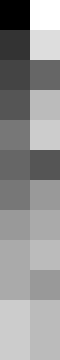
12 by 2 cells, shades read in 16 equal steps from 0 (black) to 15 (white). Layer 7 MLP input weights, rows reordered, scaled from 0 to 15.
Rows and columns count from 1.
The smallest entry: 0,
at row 1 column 1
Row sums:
15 16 10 16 19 11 16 19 21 19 23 23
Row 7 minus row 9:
-3 -2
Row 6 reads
6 5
